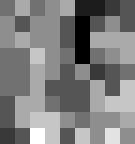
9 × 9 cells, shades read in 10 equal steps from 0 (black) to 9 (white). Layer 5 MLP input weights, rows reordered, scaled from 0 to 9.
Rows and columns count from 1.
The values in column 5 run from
3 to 6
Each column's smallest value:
2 3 4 3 3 0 1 2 3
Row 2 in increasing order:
0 3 3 3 3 5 5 5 5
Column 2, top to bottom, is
6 3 6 4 4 4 6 6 3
